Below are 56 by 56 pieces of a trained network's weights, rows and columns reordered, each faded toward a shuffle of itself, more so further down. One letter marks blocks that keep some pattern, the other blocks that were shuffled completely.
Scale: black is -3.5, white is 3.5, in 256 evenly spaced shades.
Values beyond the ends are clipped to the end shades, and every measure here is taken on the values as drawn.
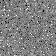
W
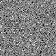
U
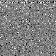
U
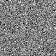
U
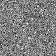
W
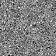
U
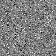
U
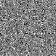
U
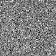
U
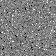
W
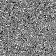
W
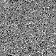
U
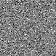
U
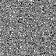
U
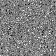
W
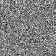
U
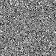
U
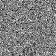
U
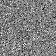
W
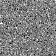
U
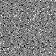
U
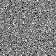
U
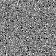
U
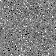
W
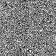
W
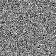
U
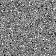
W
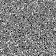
W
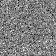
W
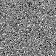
W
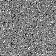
W
